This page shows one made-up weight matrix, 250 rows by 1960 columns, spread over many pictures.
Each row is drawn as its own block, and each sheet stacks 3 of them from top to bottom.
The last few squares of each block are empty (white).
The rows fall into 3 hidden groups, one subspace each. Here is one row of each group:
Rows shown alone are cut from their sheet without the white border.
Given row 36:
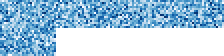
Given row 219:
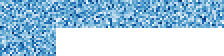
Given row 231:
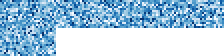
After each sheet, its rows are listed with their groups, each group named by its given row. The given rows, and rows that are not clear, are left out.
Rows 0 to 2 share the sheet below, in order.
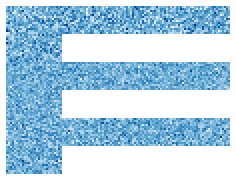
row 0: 219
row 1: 231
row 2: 231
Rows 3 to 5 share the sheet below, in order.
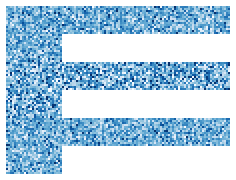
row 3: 231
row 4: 36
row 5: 231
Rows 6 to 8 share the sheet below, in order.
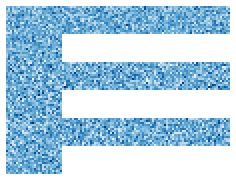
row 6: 231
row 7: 231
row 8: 219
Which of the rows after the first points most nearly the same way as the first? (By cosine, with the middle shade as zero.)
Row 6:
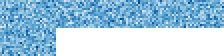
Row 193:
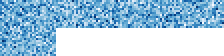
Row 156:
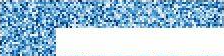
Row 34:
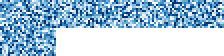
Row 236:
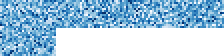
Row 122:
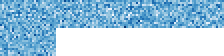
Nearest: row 156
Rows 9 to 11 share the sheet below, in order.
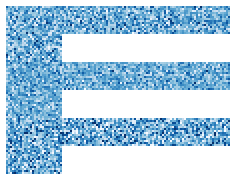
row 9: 36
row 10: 36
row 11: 36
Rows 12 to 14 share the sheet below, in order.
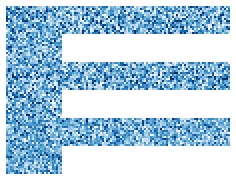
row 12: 219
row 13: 36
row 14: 36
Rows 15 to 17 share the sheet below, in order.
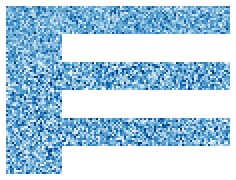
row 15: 231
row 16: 231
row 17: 231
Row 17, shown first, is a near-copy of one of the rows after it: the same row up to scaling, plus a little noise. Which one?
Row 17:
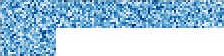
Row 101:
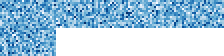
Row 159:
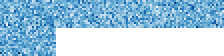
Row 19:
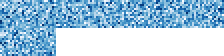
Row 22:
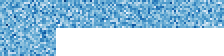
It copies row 22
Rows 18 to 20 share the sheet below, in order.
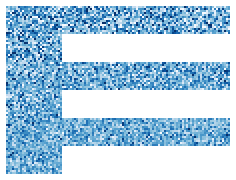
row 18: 219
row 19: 231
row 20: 36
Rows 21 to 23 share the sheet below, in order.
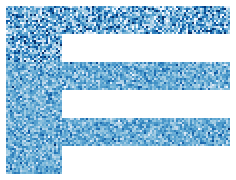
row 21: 231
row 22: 231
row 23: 231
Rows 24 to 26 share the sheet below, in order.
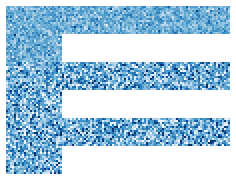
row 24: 36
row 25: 36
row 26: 231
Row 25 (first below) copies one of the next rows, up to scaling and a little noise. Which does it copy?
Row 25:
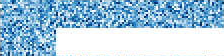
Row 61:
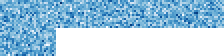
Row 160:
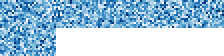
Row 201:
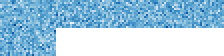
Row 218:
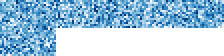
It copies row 201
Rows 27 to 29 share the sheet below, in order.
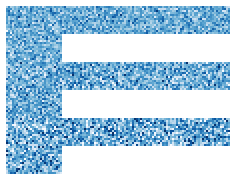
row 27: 231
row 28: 219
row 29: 219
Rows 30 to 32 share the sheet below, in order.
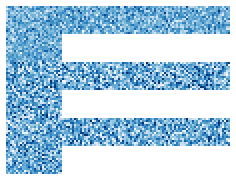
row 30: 219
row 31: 231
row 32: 219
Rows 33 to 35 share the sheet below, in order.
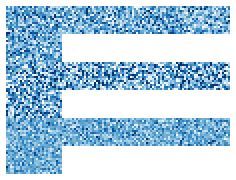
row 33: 219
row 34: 231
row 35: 231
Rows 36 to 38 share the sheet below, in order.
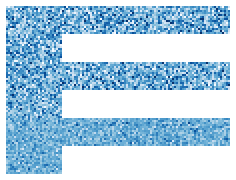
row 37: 219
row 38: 231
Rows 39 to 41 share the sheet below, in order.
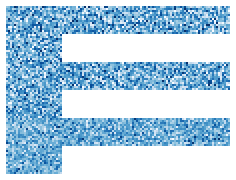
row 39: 36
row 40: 219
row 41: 219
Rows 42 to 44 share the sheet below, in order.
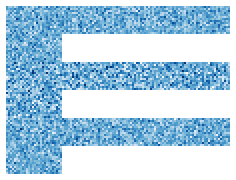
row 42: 36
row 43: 36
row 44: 231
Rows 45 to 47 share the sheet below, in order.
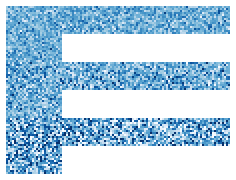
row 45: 219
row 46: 219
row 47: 231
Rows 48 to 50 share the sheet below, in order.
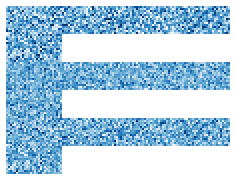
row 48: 219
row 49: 231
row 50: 219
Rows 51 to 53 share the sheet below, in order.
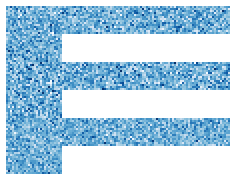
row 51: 231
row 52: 231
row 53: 36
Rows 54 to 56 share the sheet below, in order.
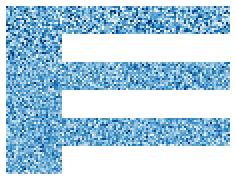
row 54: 231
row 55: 231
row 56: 36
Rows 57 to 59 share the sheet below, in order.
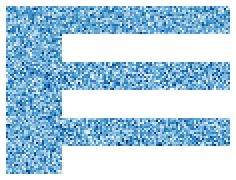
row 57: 36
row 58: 36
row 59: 36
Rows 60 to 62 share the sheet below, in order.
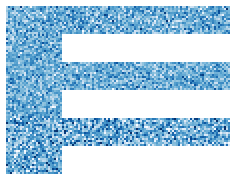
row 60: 219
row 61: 36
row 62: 36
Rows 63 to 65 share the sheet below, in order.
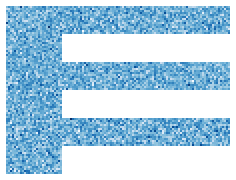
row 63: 219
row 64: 36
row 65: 231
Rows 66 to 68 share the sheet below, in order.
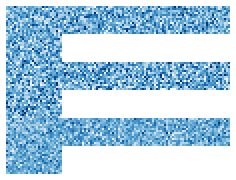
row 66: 36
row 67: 36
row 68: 219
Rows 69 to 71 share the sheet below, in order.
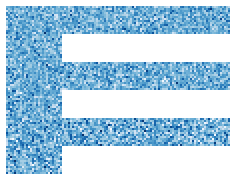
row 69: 36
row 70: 36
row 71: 36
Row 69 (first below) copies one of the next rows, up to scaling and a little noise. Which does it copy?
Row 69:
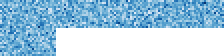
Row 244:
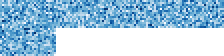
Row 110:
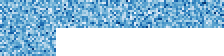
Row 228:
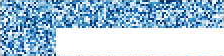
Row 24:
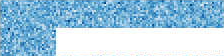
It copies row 110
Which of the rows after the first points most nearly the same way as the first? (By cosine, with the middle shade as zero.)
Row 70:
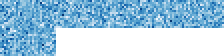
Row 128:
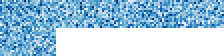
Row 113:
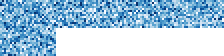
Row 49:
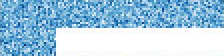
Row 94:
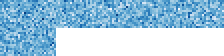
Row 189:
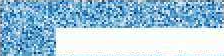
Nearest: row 189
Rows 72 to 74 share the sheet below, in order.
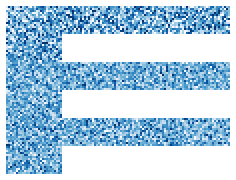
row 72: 219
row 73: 36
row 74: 219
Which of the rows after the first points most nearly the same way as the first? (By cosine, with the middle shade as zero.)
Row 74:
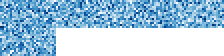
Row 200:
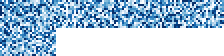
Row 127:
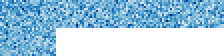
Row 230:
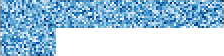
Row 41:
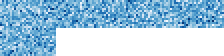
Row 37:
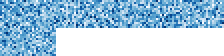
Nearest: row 127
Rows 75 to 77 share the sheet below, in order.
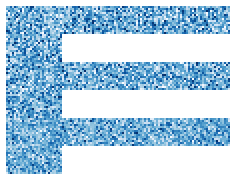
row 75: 36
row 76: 36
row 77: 36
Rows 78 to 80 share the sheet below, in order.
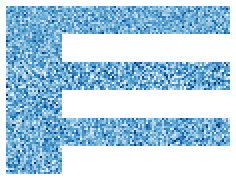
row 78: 231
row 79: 219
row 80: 36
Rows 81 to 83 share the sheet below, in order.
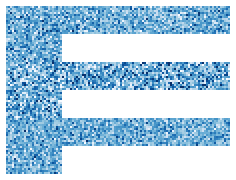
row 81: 231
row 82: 36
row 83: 36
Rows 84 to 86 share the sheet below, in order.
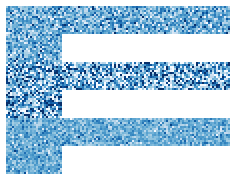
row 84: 219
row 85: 36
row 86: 231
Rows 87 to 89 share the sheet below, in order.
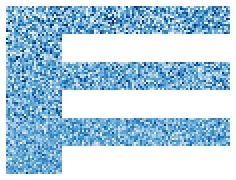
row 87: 219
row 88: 231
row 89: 219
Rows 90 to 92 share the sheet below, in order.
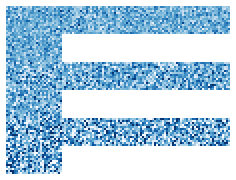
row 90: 36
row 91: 231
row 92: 36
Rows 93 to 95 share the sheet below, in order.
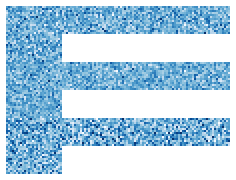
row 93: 36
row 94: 231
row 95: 219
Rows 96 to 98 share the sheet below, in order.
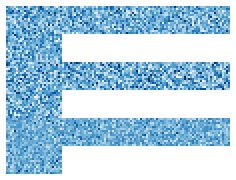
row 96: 231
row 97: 231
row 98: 36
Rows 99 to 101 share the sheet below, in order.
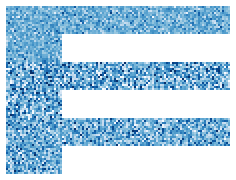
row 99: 231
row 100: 36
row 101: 231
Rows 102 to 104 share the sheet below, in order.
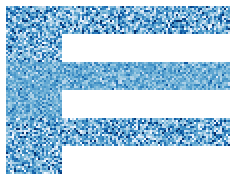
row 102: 219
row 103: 219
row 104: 231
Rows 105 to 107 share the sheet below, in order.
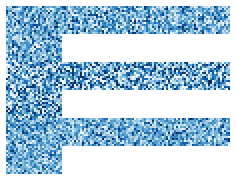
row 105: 36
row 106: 219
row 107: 219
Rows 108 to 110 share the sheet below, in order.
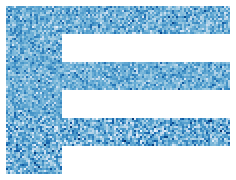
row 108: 36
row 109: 231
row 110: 36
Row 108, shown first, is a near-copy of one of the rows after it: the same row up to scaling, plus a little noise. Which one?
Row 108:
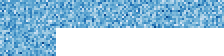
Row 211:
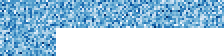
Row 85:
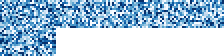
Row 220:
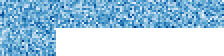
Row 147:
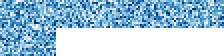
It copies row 211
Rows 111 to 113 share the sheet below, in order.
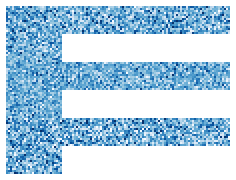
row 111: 219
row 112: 36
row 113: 36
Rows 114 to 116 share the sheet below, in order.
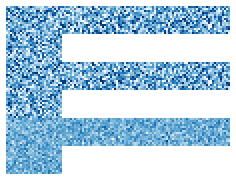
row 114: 219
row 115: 219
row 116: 219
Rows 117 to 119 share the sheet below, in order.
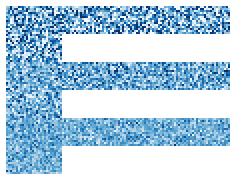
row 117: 36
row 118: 231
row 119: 36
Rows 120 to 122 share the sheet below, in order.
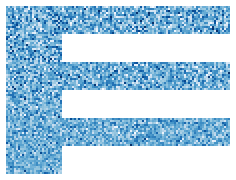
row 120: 36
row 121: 231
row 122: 231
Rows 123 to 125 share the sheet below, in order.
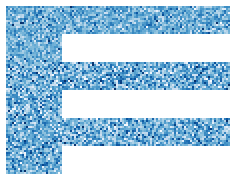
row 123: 231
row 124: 219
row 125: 231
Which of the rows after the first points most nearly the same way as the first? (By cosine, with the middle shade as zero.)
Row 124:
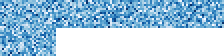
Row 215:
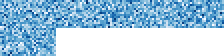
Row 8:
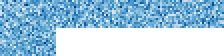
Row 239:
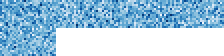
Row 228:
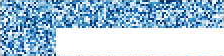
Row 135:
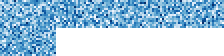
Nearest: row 215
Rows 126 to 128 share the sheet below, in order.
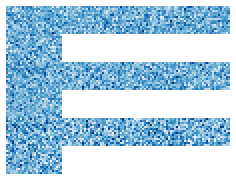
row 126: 36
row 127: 219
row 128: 219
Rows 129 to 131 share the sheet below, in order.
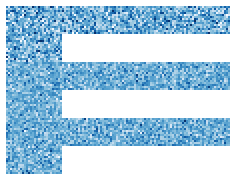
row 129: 231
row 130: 36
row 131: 36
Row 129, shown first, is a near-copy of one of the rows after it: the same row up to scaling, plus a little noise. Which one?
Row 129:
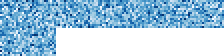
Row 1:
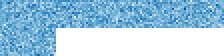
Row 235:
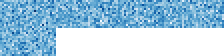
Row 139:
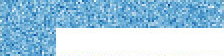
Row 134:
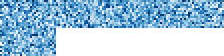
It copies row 134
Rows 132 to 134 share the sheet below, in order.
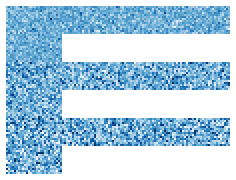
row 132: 219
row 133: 219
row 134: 231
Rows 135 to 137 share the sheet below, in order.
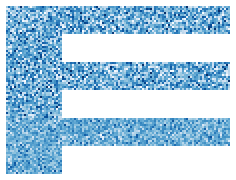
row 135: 219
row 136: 231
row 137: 219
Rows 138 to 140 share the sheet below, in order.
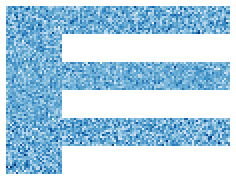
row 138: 36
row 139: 231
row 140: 219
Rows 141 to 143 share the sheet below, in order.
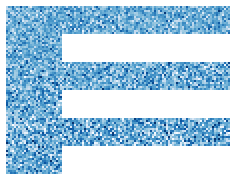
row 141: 219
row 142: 36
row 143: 219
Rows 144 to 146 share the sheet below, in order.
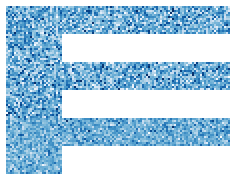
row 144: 36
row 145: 231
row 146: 231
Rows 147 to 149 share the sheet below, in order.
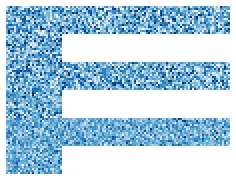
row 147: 36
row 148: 231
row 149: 36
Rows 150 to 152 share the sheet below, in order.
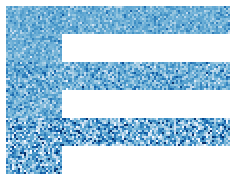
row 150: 36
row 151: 219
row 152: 231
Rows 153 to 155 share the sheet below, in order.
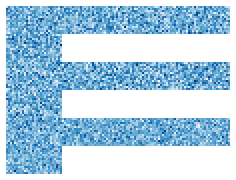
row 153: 231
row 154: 219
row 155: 231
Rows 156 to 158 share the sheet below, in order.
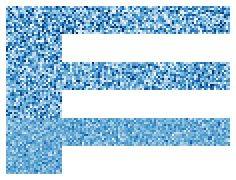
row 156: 231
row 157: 231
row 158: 219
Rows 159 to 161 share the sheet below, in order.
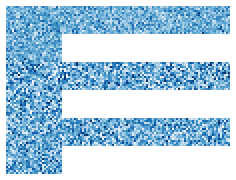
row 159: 231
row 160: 36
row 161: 219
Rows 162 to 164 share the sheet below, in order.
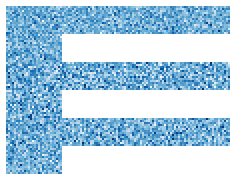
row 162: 219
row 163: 36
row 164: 219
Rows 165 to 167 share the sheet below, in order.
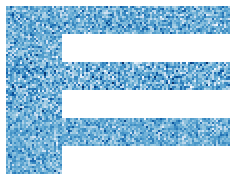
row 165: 36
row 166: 219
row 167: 36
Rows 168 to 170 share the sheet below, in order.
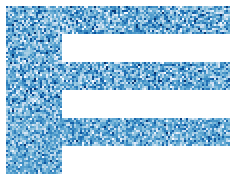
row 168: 231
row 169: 36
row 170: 219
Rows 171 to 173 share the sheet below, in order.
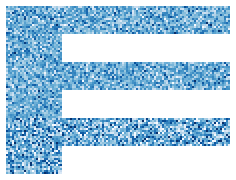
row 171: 219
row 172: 219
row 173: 231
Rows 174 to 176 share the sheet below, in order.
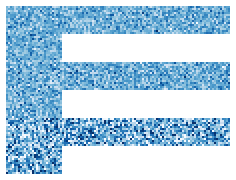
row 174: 36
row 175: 231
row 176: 36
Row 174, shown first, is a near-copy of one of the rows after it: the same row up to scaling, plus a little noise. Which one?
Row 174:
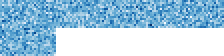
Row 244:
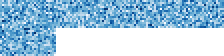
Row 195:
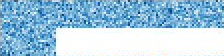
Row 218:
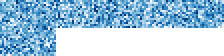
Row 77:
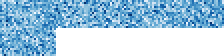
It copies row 244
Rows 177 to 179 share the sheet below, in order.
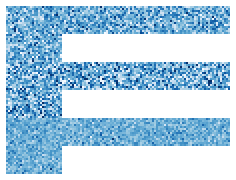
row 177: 36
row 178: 219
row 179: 219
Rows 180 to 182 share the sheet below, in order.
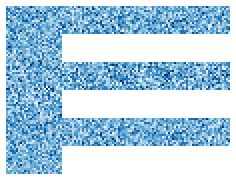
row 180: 219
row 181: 231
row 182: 219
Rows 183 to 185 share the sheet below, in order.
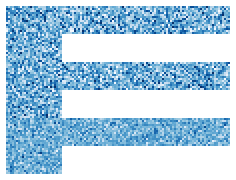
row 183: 219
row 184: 231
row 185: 231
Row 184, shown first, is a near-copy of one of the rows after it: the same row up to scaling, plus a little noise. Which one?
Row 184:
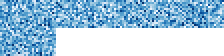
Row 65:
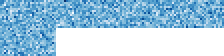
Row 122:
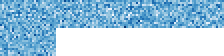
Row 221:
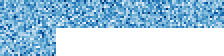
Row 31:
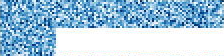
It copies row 31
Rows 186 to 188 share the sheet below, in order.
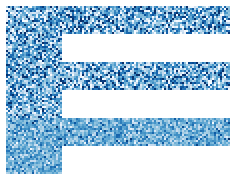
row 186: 219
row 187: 219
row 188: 36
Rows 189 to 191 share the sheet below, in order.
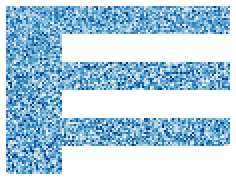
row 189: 36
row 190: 36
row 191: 36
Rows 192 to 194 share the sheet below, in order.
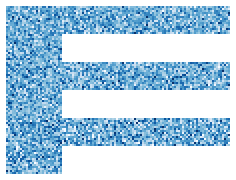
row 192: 36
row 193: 219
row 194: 36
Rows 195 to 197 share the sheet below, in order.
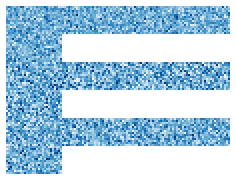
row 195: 36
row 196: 36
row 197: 231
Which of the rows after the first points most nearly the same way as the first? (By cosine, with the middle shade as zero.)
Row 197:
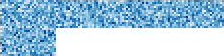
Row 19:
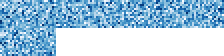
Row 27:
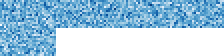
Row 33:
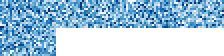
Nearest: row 19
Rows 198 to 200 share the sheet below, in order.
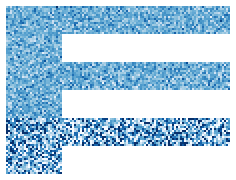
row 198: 231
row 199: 219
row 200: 219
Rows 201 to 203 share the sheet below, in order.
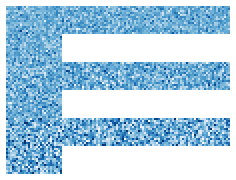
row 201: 36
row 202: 219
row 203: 231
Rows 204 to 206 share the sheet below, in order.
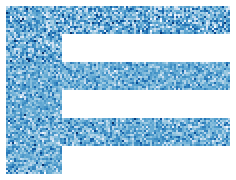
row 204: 36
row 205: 231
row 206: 231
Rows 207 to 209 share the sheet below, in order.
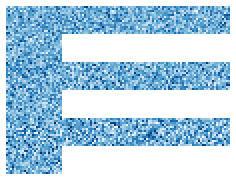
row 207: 231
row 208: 219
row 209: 231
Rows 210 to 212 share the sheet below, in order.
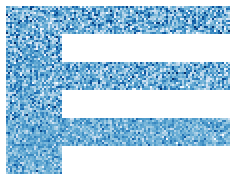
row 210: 36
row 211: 36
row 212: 36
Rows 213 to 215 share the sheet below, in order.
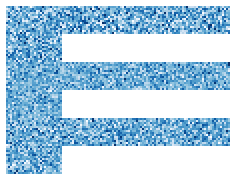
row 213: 219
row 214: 36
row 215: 219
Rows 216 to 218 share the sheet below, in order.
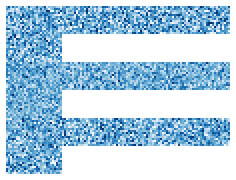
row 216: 36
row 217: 219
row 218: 36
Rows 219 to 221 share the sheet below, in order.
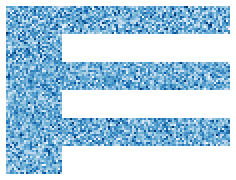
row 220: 36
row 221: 231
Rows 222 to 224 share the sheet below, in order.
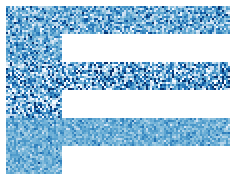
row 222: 36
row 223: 36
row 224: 231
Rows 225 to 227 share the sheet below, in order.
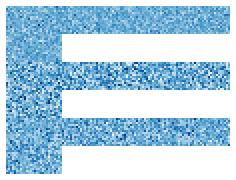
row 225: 231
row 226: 231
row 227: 36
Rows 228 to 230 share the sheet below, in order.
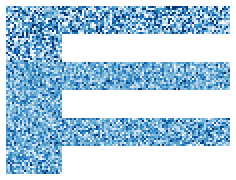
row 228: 36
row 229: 36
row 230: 231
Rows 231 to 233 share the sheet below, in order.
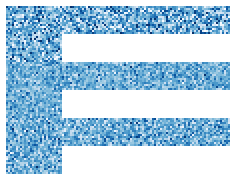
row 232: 36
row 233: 36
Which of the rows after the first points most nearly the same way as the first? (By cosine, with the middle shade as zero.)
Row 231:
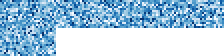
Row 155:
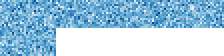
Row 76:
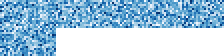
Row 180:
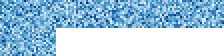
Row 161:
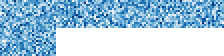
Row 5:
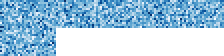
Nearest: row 5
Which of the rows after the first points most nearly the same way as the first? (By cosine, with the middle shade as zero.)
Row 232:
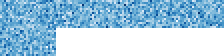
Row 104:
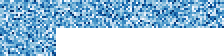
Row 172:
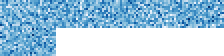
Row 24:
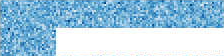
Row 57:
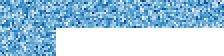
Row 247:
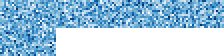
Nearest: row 24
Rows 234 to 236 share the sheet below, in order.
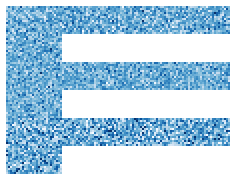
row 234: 219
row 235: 231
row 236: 219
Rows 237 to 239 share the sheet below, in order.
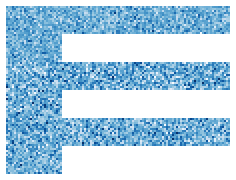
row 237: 231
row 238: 219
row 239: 219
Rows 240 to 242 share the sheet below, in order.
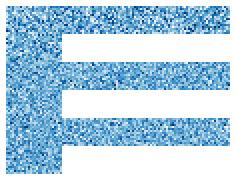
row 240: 219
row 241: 219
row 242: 231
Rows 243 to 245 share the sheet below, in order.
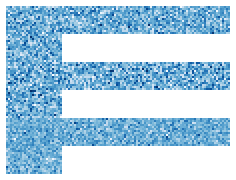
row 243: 36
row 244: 36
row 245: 36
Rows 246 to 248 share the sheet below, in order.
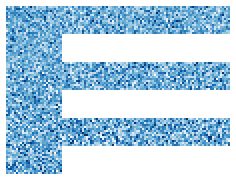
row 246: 219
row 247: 231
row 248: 219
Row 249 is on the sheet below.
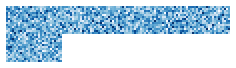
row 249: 219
